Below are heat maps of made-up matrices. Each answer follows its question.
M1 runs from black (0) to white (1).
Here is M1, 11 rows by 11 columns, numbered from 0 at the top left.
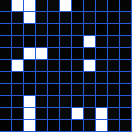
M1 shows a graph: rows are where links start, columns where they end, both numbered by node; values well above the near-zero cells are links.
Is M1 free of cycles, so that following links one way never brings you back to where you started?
yes
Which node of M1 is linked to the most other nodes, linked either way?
node 2
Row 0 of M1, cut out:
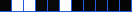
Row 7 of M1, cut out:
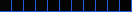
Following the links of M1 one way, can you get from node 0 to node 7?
yes
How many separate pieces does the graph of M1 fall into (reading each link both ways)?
1
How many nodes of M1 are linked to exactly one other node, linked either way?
1
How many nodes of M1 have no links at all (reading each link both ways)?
0
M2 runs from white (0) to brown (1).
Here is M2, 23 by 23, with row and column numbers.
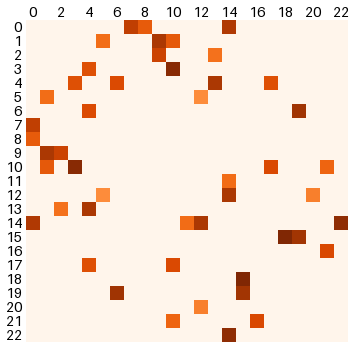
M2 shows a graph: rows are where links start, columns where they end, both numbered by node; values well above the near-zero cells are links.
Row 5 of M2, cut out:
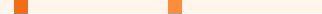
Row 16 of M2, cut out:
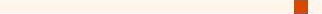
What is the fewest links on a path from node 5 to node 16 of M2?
4
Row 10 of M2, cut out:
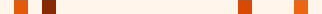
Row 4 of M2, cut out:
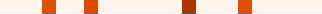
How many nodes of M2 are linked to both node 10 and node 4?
2
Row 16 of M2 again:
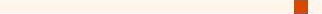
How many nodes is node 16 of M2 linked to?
1
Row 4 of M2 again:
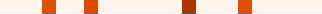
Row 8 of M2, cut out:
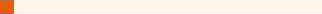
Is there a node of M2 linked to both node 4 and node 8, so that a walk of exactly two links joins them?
no
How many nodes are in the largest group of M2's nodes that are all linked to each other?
2
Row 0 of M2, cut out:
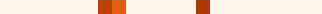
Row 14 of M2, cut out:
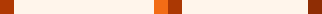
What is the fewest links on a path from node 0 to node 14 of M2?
1
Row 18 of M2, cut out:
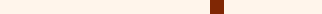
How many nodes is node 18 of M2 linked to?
1
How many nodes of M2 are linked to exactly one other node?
7
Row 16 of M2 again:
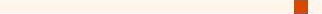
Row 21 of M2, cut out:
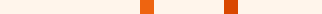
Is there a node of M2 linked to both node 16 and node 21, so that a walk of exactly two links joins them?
no
